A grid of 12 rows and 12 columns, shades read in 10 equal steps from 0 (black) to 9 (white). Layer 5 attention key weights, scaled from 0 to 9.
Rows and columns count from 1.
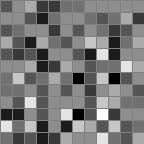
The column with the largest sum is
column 9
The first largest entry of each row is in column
3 11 3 8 9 11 2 10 3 9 1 9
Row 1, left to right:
3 5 6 2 2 4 4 5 5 5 5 5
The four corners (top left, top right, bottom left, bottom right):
3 5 4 6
